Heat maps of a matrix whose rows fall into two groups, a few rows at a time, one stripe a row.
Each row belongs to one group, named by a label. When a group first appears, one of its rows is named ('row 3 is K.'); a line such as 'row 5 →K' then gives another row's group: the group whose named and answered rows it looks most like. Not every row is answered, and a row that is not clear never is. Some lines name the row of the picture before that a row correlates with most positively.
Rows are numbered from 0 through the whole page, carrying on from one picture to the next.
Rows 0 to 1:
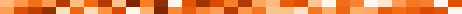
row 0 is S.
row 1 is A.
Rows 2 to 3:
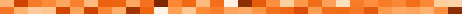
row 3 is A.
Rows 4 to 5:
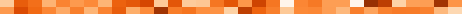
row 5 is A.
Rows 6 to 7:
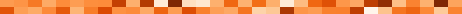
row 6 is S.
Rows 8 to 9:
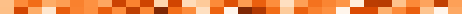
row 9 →A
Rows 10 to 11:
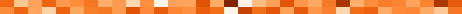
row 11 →A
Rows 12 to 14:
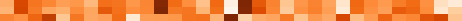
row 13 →A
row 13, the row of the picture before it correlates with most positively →11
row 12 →A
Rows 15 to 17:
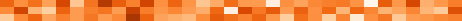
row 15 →S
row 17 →S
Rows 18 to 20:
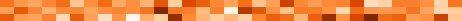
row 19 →A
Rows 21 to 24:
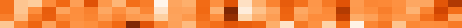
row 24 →S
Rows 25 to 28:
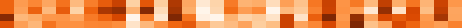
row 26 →S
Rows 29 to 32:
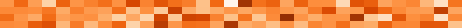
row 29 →A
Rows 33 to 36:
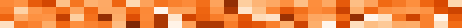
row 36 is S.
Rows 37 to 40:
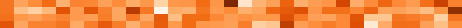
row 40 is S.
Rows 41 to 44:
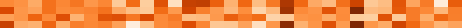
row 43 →S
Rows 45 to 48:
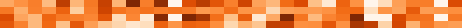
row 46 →S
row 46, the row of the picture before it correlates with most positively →43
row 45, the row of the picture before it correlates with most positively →41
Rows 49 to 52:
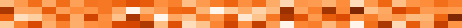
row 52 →S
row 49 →S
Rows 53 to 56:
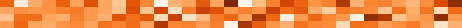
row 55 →S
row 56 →A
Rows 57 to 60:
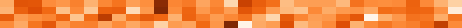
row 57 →A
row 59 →S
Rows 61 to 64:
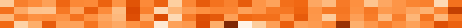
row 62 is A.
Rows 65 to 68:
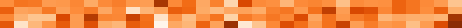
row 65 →A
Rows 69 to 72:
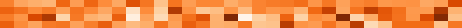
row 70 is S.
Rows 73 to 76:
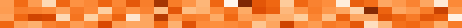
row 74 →S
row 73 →A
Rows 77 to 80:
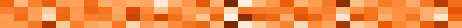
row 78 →A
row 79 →A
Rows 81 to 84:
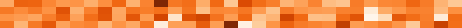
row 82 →S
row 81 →A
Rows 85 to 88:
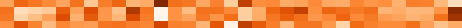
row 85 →A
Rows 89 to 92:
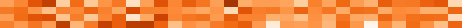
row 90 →A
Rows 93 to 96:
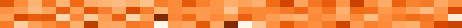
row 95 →A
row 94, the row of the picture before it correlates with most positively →90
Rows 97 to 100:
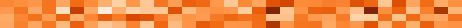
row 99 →S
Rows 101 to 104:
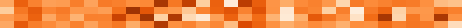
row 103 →S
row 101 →A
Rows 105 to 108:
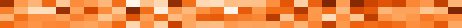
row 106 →A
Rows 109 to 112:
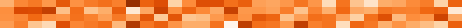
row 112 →A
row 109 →S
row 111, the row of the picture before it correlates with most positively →108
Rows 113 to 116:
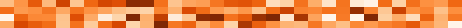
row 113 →S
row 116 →A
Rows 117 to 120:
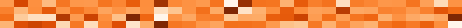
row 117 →A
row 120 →A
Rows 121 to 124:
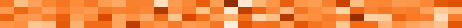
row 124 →A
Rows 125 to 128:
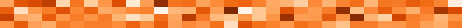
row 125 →A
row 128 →A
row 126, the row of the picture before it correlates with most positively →121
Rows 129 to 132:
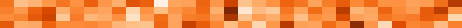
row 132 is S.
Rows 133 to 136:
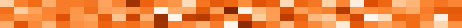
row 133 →S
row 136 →A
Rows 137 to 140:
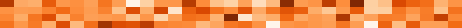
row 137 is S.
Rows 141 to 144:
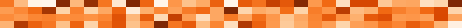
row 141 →A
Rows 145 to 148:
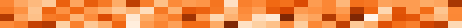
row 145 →A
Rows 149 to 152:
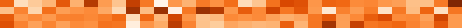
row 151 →S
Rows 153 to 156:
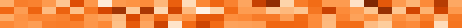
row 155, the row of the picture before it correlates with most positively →150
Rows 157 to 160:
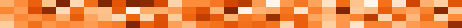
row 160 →S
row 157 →S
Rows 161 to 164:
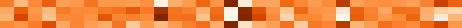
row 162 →A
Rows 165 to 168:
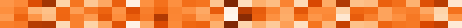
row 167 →A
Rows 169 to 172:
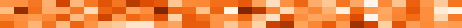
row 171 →S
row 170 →A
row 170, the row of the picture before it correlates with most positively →167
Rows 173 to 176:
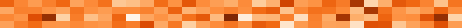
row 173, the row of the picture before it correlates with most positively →171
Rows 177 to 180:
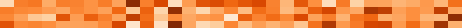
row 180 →S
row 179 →A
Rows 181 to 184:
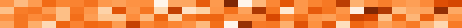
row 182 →S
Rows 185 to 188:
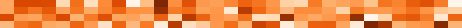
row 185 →A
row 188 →S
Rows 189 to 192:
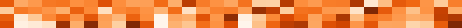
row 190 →S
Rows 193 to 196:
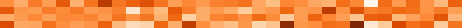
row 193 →S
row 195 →S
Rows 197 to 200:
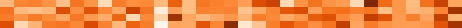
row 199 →S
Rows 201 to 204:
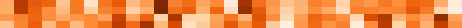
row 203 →S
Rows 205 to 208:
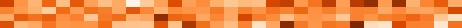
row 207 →A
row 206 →A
